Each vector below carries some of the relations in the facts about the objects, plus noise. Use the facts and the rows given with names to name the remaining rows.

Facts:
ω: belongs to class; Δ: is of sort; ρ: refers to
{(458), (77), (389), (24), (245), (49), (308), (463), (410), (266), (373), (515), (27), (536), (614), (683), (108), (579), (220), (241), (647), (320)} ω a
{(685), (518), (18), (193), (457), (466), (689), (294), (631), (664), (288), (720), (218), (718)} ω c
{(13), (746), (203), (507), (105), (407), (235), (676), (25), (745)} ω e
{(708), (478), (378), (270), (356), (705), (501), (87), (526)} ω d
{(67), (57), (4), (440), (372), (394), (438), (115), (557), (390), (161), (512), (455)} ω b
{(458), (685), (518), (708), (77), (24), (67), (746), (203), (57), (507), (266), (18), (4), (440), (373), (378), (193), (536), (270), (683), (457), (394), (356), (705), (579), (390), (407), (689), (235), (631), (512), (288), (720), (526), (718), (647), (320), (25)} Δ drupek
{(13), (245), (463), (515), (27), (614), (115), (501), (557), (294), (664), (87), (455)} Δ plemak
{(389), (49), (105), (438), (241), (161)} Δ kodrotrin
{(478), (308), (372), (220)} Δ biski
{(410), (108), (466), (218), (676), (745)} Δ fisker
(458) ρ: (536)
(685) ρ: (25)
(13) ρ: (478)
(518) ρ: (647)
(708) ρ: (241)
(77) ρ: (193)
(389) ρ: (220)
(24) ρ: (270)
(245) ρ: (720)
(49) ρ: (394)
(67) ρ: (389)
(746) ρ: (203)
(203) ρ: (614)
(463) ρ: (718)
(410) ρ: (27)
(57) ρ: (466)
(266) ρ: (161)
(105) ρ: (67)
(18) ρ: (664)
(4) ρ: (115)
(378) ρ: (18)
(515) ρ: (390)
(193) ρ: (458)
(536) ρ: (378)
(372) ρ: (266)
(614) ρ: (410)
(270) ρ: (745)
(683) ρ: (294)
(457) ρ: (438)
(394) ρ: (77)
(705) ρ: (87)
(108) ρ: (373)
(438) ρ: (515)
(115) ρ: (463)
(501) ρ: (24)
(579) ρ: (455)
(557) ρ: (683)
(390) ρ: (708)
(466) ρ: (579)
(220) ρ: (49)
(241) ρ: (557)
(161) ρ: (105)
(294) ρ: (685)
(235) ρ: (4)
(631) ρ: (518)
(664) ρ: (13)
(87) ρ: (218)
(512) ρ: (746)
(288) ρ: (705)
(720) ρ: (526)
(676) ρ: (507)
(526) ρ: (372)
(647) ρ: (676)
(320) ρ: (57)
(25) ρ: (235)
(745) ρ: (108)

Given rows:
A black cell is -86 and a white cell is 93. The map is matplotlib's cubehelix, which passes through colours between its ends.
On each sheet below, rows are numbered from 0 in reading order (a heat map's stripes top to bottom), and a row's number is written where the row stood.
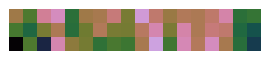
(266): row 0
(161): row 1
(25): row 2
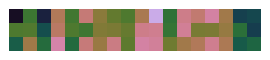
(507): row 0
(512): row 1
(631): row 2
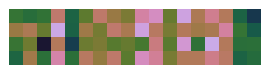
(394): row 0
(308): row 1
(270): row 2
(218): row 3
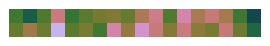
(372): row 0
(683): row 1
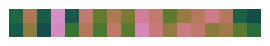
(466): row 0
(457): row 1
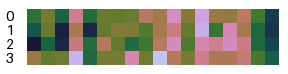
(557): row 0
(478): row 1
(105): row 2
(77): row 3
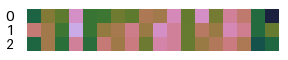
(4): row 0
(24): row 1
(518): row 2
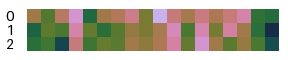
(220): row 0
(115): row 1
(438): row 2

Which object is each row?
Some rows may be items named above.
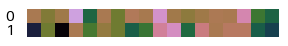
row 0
(245)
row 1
(203)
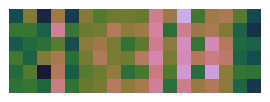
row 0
(708)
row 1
(57)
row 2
(526)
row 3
(161)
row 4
(501)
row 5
(57)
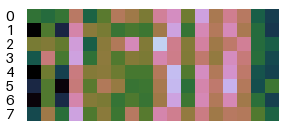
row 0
(394)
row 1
(25)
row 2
(536)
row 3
(718)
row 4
(235)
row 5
(745)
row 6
(25)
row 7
(294)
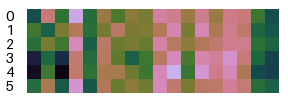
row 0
(685)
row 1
(161)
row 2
(720)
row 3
(105)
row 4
(13)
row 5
(689)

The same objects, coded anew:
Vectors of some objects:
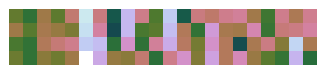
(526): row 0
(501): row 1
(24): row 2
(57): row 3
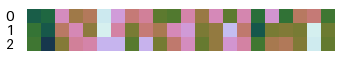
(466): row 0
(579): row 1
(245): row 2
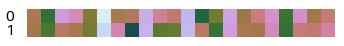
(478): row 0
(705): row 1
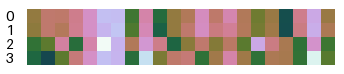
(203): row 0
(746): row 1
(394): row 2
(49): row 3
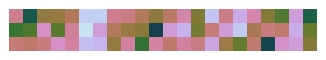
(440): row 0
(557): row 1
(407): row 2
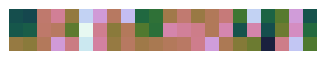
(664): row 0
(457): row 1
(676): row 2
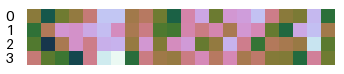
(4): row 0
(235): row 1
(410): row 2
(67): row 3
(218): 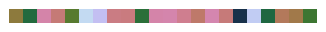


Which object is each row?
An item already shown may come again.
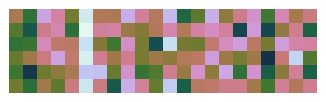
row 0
(478)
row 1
(718)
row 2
(708)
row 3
(13)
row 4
(720)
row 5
(526)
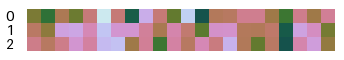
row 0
(526)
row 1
(507)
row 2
(407)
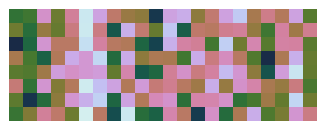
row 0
(557)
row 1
(526)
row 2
(294)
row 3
(105)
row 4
(25)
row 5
(455)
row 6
(266)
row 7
(378)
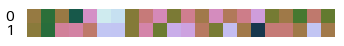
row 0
(372)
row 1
(308)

